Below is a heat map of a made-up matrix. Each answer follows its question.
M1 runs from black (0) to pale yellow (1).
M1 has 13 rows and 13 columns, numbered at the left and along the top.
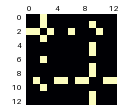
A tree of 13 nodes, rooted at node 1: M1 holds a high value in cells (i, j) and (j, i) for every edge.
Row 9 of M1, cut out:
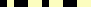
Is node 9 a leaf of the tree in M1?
no
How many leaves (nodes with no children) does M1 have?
10
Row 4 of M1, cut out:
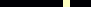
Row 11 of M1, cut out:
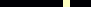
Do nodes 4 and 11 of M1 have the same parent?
yes
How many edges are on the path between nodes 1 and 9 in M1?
1
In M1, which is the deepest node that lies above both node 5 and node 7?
9
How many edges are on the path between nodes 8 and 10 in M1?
4
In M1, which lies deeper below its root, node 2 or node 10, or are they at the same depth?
node 10
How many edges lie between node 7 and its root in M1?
2
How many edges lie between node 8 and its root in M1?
2
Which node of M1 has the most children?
9
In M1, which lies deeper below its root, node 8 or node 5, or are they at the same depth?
the same depth
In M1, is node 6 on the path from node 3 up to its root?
no
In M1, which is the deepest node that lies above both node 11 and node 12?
9
